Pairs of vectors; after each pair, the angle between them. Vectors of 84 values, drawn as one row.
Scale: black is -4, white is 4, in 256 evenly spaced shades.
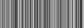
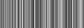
partly opposed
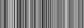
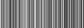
partly opposed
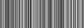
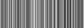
orthogonal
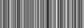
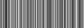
partly aligned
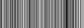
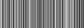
nearly opposite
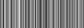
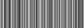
nearly opposite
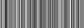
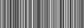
partly opposed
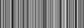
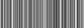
nearly opposite
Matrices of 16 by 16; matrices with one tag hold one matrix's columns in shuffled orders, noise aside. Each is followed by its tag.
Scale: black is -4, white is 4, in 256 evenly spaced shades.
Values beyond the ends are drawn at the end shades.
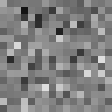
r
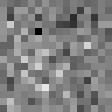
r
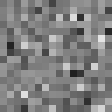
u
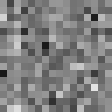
u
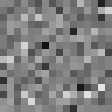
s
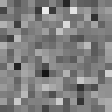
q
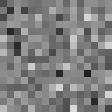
u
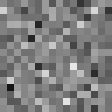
q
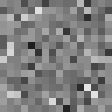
s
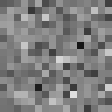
s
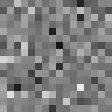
s
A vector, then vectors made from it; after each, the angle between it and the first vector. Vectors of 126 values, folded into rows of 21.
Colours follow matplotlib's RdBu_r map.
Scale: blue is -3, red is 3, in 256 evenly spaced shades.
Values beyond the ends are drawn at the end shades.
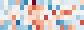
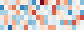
orthogonal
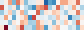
orthogonal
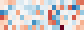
orthogonal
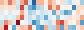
nearly opposite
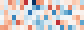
nearly opposite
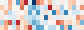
nearly opposite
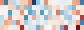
partly opposed
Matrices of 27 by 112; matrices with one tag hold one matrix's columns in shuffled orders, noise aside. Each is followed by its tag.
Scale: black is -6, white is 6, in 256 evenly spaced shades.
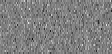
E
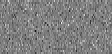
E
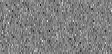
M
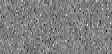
E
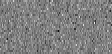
E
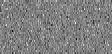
E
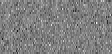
E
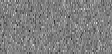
E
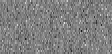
E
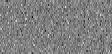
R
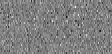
R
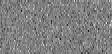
E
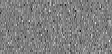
M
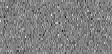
R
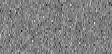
M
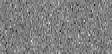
M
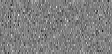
R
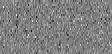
R
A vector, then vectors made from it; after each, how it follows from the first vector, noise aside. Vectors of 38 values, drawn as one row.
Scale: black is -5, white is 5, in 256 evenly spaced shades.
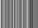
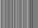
shrunk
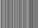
shrunk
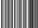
scaled up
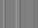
partly zeroed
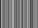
sign-scrambled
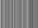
shrunk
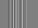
partly zeroed
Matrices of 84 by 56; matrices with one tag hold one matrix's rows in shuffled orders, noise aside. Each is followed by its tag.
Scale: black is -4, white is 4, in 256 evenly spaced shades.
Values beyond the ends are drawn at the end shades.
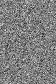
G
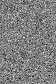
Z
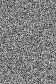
Z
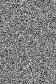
G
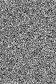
Z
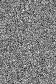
G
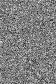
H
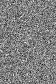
G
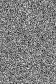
G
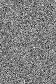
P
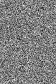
G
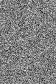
G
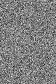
P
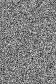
Z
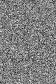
H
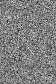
Z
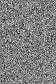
Z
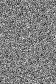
G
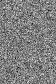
Z
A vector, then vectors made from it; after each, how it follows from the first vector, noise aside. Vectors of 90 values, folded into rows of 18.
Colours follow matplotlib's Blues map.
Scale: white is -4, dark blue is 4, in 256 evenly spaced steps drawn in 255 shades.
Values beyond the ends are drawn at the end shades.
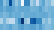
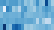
wrapped around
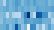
wrapped around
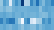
negated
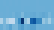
partly zeroed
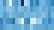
negated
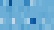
partly zeroed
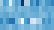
negated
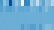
partly zeroed
